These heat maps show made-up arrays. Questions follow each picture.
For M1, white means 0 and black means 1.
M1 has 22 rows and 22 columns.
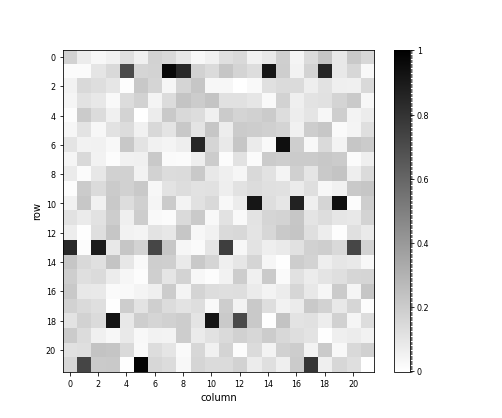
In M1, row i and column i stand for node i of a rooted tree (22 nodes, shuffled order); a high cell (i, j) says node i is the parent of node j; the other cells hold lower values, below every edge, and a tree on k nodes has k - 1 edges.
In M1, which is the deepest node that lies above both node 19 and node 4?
1
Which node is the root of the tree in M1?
21
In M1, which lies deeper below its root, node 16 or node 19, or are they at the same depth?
the same depth
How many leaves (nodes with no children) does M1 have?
16
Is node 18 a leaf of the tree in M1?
no
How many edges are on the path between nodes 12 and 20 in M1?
4
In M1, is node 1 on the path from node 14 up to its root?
yes
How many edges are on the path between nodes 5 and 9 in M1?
7
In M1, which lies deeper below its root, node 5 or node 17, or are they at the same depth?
the same depth
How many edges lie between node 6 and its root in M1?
5
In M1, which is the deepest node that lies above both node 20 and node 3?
18
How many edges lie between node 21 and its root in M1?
0
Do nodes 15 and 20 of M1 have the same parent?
no
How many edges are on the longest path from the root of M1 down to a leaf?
6
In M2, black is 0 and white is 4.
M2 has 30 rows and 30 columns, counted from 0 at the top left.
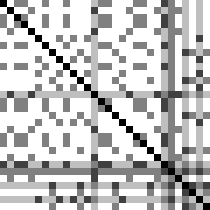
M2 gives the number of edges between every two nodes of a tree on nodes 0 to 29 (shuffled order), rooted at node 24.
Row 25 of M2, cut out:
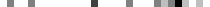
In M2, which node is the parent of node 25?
13
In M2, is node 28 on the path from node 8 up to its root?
yes
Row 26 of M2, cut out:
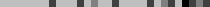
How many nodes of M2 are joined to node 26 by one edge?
7
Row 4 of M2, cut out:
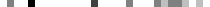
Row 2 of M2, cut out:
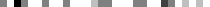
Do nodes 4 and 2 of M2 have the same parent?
no
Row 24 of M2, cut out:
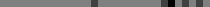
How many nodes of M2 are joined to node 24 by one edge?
4
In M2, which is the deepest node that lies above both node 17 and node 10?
28
